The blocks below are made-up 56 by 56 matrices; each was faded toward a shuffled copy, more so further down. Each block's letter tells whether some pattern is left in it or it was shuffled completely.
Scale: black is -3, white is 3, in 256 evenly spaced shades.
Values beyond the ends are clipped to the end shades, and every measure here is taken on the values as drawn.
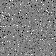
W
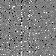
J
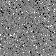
W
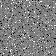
W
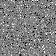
W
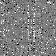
J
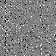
J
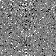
J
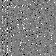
J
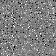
J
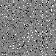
J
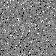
W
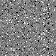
J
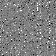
J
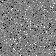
W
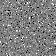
W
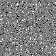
J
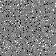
J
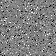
W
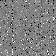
J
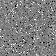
W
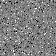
W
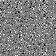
J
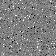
W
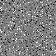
J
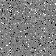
J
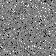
W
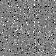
J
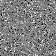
W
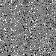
J
